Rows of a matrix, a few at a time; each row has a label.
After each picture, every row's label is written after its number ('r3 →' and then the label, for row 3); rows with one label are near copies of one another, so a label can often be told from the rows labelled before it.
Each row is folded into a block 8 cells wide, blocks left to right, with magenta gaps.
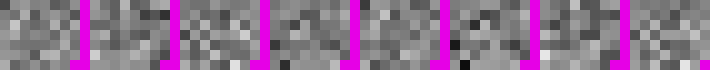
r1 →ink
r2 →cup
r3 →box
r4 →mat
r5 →ink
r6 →mat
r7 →cup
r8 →box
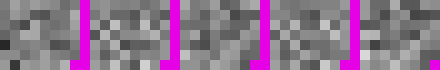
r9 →mat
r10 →box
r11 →cup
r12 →box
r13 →cup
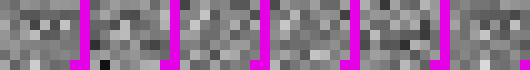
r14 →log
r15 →mat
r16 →ink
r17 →ink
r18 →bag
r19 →log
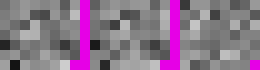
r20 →mat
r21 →mat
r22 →ink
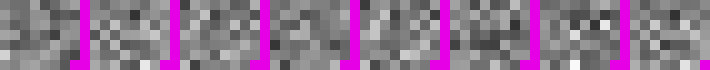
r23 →cup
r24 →box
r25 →ink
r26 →mat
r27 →ink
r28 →bag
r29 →log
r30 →box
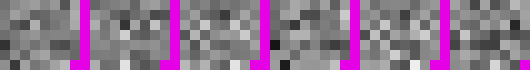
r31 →mat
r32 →log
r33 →box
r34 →mat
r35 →box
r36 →bag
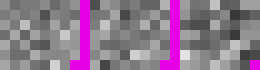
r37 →box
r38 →ink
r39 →cup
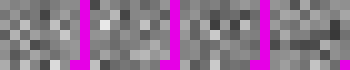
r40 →box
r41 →ink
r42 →log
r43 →bag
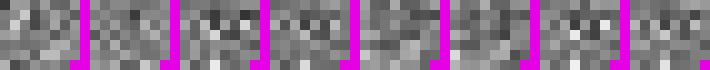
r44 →ink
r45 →box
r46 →log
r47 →log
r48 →cup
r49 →cup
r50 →log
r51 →log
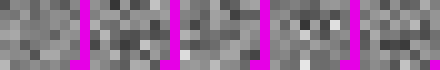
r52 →ink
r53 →bag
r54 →cup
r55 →log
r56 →bag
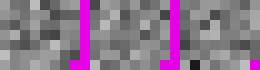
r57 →cup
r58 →ink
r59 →mat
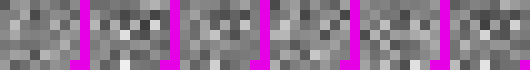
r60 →ink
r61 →log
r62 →log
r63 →ink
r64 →box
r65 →log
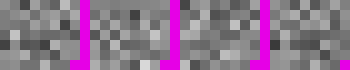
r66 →bag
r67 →box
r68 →ink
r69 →bag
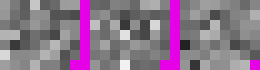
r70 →cup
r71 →log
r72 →mat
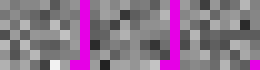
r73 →box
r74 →mat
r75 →bag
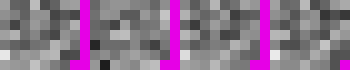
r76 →cup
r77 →mat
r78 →cup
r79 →cup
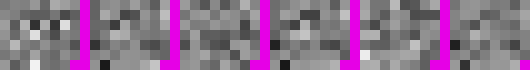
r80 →log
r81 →mat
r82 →bag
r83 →mat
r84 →cup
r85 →mat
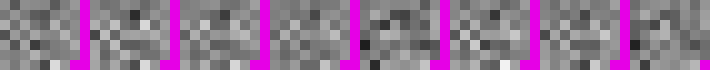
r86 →box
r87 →box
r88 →box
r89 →box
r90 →mat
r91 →box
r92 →box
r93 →mat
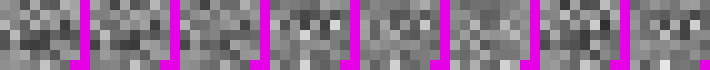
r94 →bag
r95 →bag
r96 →bag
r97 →log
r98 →log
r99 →box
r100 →bag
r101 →log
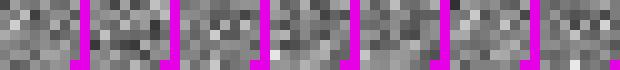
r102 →ink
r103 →bag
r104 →log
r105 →cup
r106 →cup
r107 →ink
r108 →log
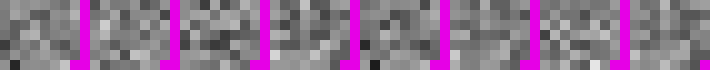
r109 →mat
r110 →ink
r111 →bag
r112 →cup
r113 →mat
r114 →cup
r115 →box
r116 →cup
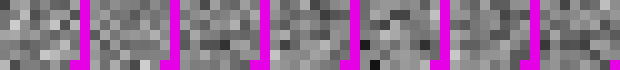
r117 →ink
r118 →box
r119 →bag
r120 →cup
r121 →mat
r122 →cup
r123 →bag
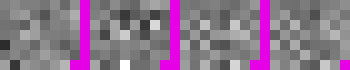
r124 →mat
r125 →log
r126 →box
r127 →box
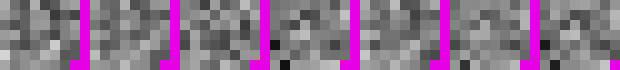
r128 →cup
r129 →cup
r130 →bag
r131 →mat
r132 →cup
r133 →mat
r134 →mat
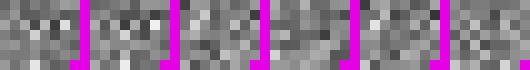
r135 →log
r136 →log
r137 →ink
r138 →cup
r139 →ink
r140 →box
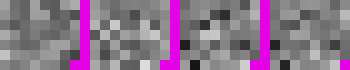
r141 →cup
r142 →box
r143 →mat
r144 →mat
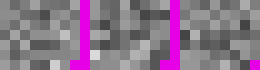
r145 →box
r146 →cup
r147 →bag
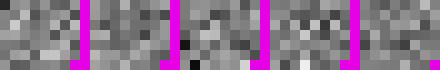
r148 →ink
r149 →cup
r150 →mat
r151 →log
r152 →bag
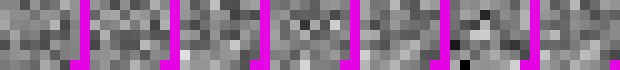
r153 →bag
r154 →bag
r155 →cup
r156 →log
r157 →cup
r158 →mat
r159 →cup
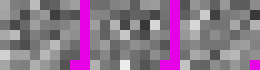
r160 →cup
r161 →log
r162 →ink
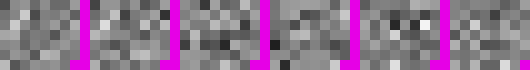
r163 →ink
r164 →ink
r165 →bag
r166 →mat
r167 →log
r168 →box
